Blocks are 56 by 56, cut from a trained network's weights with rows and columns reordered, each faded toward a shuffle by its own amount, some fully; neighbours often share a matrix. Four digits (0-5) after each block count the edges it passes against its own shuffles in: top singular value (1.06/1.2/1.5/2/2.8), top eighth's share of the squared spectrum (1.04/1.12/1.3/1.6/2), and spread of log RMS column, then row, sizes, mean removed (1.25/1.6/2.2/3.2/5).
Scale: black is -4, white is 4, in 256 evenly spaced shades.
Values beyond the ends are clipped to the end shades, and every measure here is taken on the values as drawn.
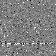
3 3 0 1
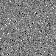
0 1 0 0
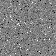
0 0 0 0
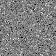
0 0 0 0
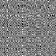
4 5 2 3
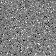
0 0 0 0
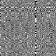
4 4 2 2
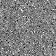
0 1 0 0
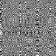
3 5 3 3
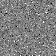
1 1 0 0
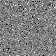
0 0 0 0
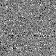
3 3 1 1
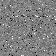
1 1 0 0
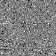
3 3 0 2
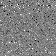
2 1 0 1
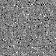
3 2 0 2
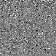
1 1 0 1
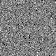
2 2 1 0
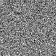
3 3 1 0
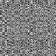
4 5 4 0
